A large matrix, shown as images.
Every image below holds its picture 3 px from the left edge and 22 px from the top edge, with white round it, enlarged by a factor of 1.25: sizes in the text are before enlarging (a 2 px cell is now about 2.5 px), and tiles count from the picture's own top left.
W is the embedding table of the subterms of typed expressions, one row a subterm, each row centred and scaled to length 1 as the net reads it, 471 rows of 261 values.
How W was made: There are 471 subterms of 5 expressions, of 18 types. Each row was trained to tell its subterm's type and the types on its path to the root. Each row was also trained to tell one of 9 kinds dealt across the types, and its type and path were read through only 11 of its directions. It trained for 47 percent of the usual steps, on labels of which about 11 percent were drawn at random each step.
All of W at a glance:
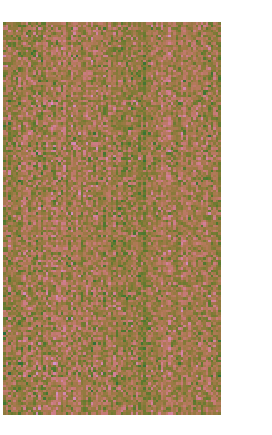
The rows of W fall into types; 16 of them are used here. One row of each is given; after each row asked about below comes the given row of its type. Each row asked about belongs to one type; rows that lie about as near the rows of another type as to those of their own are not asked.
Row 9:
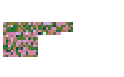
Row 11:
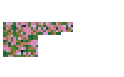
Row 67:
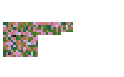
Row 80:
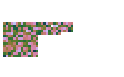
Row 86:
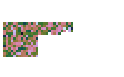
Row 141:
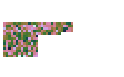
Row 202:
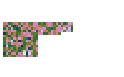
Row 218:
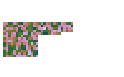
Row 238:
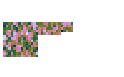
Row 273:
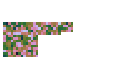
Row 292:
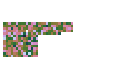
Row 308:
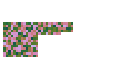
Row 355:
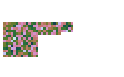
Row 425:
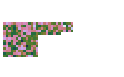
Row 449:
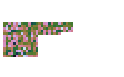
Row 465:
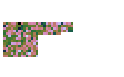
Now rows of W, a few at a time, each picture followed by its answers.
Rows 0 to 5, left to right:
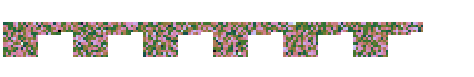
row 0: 238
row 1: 308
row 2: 218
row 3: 218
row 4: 9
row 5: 80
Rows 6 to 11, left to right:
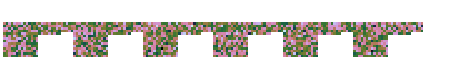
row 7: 292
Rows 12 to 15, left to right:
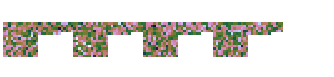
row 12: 449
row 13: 11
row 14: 11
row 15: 86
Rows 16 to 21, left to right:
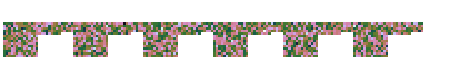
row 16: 273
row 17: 9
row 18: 308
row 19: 425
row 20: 80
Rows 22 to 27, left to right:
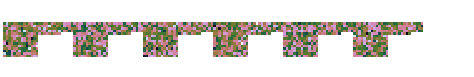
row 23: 9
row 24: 141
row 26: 86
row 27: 425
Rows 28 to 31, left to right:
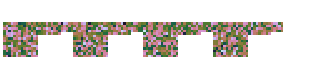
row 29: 86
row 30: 9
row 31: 218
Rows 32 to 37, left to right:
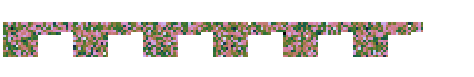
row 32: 202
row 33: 465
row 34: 308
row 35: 67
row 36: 465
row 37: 202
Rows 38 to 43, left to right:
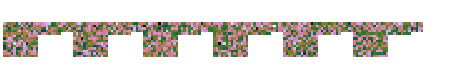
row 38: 355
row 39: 218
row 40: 465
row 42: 449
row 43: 86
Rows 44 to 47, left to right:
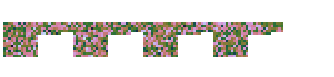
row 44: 11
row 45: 9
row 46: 238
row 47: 141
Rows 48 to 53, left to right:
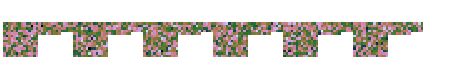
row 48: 308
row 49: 355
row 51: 292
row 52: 141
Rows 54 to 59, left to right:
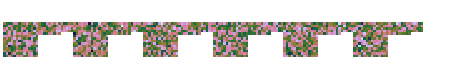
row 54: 67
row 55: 465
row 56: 355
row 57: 425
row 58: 449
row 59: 308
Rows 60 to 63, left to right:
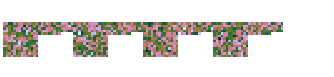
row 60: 218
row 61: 425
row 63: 308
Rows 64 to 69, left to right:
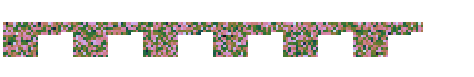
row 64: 273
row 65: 308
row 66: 355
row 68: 141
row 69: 86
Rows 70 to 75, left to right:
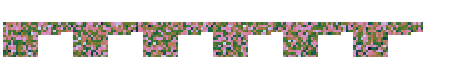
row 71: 355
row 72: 11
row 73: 355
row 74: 292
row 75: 86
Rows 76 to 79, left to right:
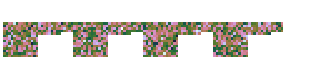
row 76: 308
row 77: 308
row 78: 292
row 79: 308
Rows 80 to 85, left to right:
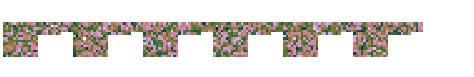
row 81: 202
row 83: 308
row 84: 273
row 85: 9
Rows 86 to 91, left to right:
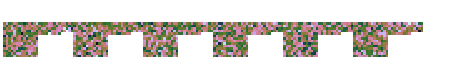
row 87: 449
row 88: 449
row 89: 11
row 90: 86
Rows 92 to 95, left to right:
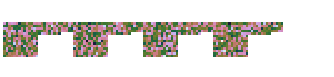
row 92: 202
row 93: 86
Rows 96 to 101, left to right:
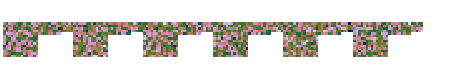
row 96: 9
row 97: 425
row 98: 67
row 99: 238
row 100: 425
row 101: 218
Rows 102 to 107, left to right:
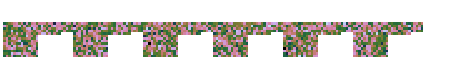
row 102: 11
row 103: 86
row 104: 11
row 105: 238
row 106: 141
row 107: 292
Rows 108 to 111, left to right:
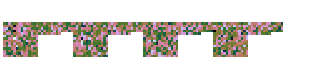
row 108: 449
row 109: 80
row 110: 141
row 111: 308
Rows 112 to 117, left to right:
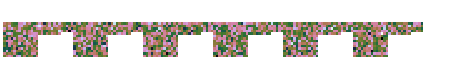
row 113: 355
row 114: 9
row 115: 425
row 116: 218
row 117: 11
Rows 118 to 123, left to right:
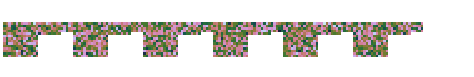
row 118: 67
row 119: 9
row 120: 67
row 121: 86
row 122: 202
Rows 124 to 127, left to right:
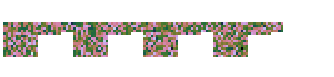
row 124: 67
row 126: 9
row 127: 292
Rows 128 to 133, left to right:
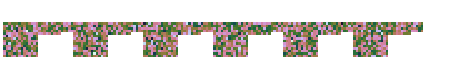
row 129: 218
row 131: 9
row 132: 218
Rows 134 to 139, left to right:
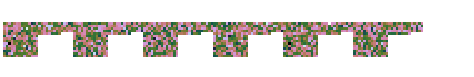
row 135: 141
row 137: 238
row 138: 273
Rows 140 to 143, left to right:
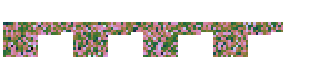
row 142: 292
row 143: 9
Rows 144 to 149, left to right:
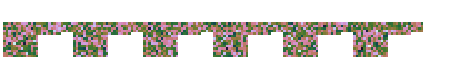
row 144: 11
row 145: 308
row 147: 80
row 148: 308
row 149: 238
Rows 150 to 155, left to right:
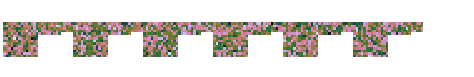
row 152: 11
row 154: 9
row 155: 273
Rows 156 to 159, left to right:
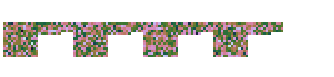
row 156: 292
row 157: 86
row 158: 449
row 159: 141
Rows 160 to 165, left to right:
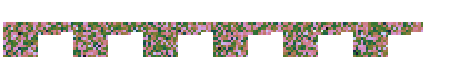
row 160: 355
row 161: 449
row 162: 11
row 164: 9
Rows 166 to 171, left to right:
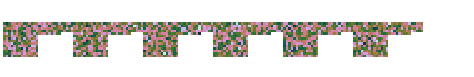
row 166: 355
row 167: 80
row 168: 292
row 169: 425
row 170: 86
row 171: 67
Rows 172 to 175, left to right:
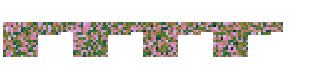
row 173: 292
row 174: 218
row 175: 238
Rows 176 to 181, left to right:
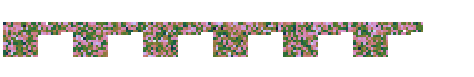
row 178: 292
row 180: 273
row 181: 425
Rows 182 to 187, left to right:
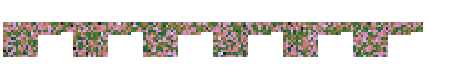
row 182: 141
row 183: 141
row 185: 67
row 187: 308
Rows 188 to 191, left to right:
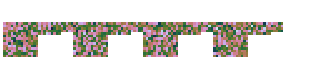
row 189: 425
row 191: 238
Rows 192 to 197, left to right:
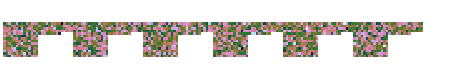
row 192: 292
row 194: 355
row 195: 292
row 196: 11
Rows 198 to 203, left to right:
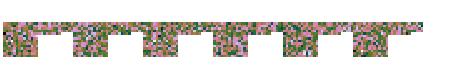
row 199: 465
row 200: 449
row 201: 308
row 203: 11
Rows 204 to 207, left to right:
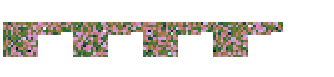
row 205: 80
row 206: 218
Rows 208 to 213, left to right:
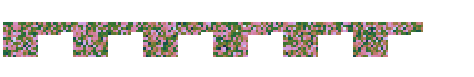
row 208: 449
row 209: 292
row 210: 11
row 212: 355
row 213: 141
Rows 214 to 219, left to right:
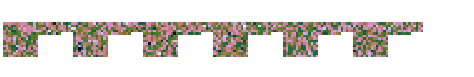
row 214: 425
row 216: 11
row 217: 425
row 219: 86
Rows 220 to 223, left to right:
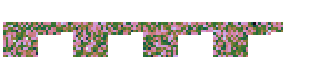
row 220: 9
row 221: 425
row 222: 273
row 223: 67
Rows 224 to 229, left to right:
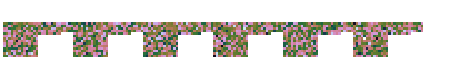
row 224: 67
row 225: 80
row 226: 202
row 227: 425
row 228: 449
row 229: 218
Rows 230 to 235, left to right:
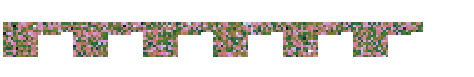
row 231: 465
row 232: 11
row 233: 202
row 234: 86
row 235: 11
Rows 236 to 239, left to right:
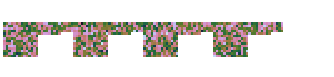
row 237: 449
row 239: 308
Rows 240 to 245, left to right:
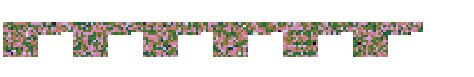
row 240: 202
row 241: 238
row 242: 449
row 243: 355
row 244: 449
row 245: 202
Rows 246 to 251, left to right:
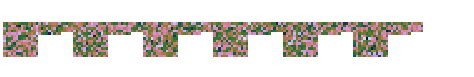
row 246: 9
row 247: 141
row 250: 9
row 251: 218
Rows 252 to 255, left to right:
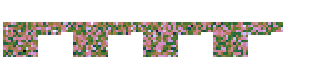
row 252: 218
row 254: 425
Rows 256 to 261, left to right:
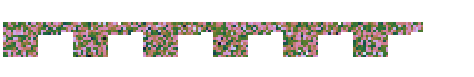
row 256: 67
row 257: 355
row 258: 86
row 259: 11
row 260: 273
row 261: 67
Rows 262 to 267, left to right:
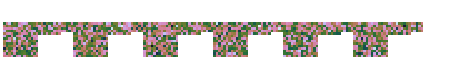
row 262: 218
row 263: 465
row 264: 425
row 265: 292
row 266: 308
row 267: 218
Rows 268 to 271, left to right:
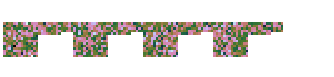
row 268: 202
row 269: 425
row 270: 9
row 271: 292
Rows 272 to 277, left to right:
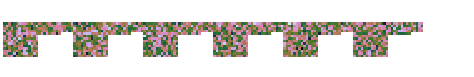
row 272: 80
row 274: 273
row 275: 308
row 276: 292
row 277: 86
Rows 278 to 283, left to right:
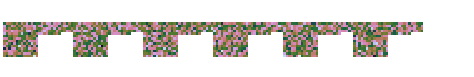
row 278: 11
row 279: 11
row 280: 449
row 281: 67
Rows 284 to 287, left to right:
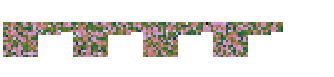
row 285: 67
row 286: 292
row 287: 86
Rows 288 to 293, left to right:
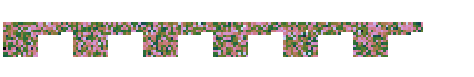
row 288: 141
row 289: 9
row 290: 218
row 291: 273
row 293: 425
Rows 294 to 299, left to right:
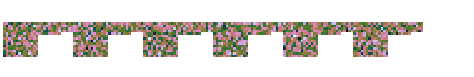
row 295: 465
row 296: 86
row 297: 465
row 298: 9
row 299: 9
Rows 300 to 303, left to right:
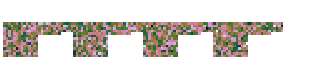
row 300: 425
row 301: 80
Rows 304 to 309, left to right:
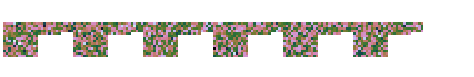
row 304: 141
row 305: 11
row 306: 292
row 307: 141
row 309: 218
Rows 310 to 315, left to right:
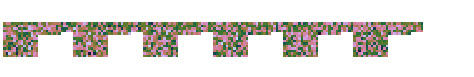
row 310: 141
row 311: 449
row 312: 449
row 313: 449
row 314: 273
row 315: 141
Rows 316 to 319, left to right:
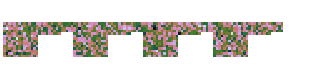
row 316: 9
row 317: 425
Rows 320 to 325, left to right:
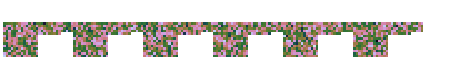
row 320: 238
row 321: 308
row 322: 80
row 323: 425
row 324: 141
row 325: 202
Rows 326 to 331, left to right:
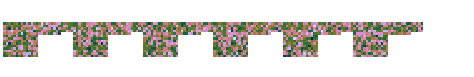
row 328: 67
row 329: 273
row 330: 202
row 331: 9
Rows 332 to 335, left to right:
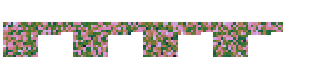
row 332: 449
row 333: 355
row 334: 202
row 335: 11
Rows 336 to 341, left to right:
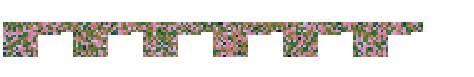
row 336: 80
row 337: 308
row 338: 86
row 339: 449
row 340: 141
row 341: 355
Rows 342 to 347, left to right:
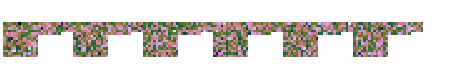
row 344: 449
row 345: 141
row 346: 355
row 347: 465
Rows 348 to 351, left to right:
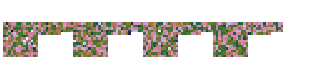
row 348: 308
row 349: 355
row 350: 218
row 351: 238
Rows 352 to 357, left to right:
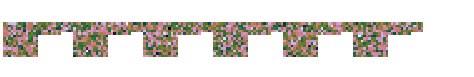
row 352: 292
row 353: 425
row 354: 9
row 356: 465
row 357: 80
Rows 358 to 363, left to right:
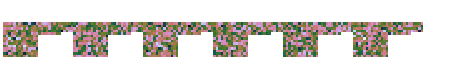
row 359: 67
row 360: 273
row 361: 308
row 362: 202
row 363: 218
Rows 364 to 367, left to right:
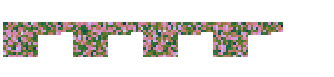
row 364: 67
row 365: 425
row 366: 425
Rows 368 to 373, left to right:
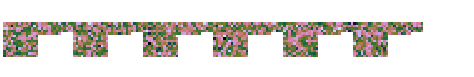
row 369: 449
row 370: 11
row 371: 9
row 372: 238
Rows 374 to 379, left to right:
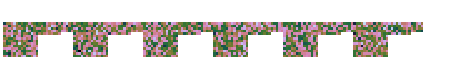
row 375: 273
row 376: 292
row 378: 238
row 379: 465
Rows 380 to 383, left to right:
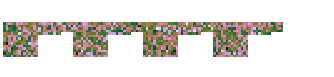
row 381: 86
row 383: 141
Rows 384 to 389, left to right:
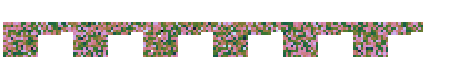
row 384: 218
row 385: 218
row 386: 292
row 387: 202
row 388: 80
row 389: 355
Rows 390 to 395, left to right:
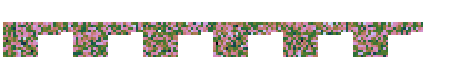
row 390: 273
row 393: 292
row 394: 86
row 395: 273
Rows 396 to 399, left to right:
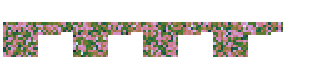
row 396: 86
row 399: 202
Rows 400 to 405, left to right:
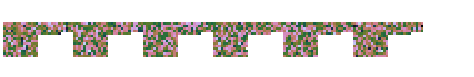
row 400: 308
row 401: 238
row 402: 308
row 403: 80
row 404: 449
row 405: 86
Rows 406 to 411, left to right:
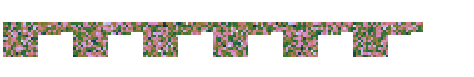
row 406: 308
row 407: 202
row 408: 449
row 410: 202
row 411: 11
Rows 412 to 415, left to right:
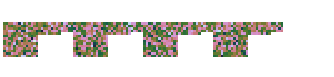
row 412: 11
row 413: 449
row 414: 308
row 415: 11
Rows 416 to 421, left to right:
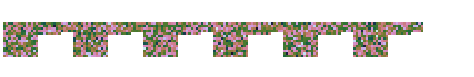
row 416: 292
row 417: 141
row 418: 80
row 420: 202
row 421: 465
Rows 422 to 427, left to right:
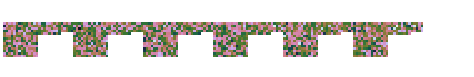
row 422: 86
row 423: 11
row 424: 238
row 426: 9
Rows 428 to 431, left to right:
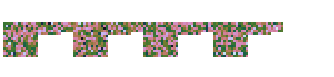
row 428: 238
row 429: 218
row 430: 273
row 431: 67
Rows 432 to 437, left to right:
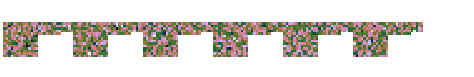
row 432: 218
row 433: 465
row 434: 218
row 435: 355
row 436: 425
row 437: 86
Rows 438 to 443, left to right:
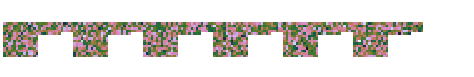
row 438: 9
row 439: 80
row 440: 308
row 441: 273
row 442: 238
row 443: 141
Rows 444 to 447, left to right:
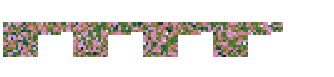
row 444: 202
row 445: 9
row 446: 218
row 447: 465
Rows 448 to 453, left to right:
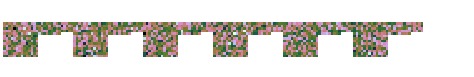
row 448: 425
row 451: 9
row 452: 11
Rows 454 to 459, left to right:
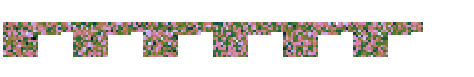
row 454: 202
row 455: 273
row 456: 67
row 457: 80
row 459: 425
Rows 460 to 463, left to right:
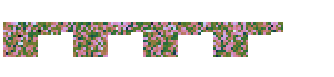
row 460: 292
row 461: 308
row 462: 11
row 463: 425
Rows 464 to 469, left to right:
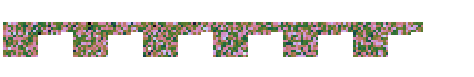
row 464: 292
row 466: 292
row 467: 355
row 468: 273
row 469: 308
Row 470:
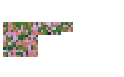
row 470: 9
